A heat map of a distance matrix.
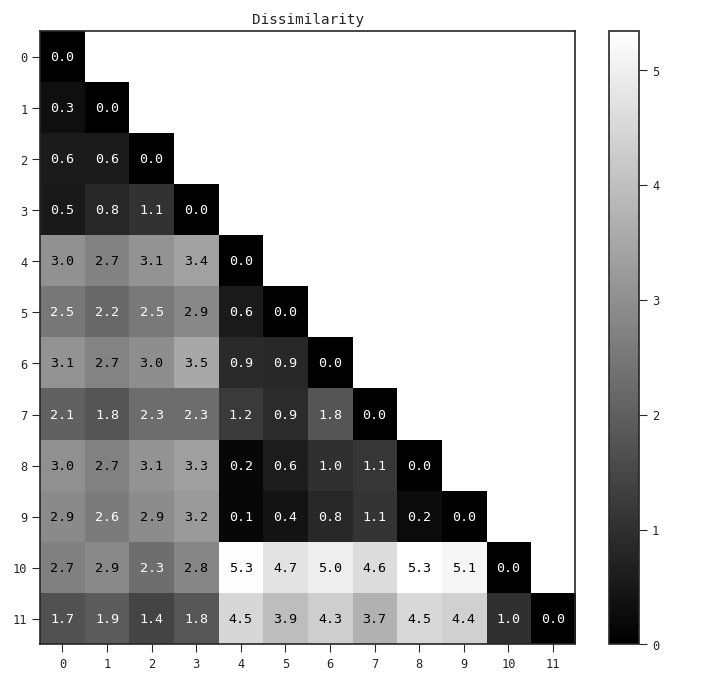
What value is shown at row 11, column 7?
3.7
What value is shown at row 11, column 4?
4.5
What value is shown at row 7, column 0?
2.1
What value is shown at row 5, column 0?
2.5
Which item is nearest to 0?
1
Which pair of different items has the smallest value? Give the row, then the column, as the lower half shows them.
9, 4
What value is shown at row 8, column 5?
0.6
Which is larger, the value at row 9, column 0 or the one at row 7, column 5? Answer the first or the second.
the first
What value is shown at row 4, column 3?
3.4
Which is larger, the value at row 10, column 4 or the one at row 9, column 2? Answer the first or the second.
the first
